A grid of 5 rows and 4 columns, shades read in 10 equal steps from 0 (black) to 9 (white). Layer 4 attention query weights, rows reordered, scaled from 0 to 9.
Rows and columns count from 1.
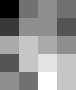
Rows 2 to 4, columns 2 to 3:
5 5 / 7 6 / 7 8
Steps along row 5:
down up down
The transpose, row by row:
0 2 6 3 5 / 4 5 7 7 4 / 5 5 6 8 9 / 4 3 5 7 7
